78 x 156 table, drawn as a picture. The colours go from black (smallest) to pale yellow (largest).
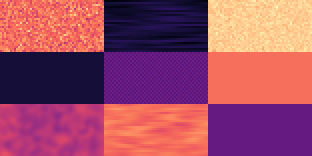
The table splits into 3 rows of 3 panels. Panel 1,1: high, fine-grained. Panel 1,2: very low, streaked across, faint in contrast. Panel 1,3: very high, fine-grained, faint in contrast. Panel 2,1: very low, flat. Panel 2,2: low, checkered, faint in contrast. Panel 2,3: high, flat. Panel 3,1: middling, blotchy, faint in contrast. Panel 3,2: high, streaked across, faint in contrast. Panel 3,3: low, flat.
